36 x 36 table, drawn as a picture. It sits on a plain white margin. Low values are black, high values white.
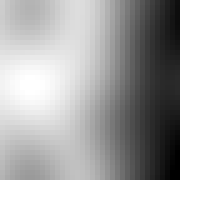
Lone odd cells: none. Ninth with the lowest average: bottom right. Grain: smooth. Slope: up to the left.
